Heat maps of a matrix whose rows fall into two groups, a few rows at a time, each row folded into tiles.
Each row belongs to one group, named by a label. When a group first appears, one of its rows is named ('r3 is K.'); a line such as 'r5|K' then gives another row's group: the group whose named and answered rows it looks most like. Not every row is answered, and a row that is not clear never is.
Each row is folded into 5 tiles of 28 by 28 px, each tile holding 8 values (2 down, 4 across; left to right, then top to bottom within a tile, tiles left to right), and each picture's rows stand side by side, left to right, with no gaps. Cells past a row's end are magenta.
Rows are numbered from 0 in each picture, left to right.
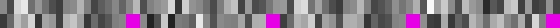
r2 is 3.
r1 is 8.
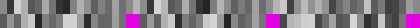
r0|3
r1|3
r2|3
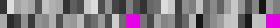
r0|8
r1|8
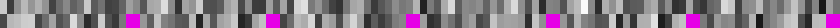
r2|3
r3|8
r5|8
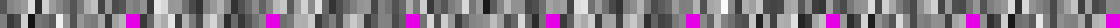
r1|3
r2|3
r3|3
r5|8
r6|8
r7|8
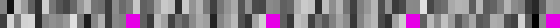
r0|3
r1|8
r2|8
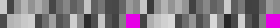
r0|3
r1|3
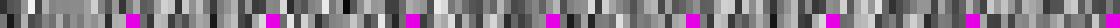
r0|8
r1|8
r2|3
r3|3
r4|8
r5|8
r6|3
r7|8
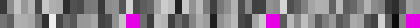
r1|8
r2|3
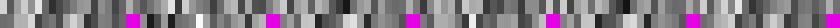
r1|8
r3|8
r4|3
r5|3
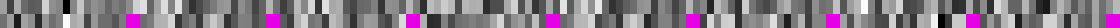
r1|3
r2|8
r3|8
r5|3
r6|8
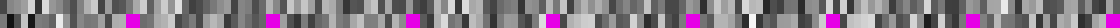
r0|8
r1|3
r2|8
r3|8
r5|8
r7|8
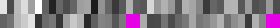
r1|8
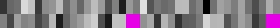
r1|3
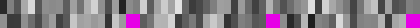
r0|8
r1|3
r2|8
